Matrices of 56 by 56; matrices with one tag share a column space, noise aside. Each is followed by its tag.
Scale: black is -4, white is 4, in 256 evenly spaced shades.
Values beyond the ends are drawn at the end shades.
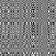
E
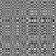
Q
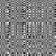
E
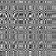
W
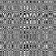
W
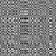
Q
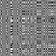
Q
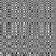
E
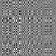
Q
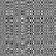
Q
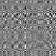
W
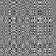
Q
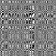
W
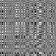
E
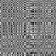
E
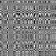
W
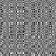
E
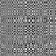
Q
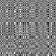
E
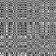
E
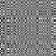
Q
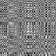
E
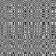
E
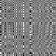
E
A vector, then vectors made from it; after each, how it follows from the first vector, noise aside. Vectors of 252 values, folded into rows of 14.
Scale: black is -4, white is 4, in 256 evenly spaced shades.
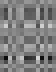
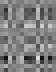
copied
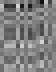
wrapped around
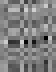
wrapped around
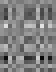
copied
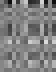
wrapped around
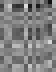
wrapped around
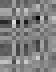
wrapped around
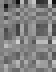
wrapped around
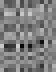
wrapped around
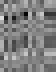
wrapped around
